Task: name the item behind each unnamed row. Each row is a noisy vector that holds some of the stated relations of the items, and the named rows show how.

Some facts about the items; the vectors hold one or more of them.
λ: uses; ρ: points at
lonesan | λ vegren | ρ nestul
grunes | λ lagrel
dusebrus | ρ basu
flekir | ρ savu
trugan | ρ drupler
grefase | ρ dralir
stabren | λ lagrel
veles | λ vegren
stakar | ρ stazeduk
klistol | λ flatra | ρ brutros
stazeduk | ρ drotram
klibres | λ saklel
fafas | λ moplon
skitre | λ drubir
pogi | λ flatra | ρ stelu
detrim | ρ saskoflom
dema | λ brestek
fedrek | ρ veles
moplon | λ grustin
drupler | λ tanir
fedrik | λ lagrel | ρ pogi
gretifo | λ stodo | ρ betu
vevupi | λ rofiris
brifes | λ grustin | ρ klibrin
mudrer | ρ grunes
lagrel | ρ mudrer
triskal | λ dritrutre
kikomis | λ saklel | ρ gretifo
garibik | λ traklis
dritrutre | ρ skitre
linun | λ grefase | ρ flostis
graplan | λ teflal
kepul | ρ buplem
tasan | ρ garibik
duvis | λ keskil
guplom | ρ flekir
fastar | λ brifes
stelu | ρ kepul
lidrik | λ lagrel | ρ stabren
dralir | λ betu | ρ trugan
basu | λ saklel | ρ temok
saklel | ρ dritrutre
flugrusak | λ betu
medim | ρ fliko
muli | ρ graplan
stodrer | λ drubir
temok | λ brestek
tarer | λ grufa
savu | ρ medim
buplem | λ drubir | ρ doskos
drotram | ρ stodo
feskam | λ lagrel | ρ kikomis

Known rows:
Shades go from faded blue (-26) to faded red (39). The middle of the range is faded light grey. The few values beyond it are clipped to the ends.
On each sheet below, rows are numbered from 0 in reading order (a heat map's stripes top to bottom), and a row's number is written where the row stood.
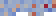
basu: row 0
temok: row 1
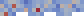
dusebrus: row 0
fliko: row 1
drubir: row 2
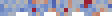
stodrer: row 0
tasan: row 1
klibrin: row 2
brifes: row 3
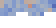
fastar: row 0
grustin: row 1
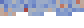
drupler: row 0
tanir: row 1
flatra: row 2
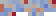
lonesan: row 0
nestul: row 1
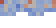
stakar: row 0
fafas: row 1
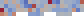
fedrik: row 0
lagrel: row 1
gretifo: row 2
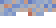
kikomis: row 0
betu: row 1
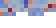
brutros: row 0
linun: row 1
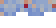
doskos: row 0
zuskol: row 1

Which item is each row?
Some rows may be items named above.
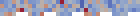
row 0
graplan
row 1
veles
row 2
klistol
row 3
fedrik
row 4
stodrer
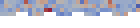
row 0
gretifo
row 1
muli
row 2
guplom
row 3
pogi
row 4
dralir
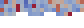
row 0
lidrik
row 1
mudrer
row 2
lonesan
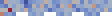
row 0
brutros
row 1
drubir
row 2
drubir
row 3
klibres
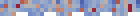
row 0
grunes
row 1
klibres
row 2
vegren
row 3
fliko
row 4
lidrik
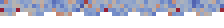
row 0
feskam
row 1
fedrek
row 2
buplem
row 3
saklel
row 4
klibres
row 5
basu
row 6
brutros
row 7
garibik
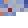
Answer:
brutros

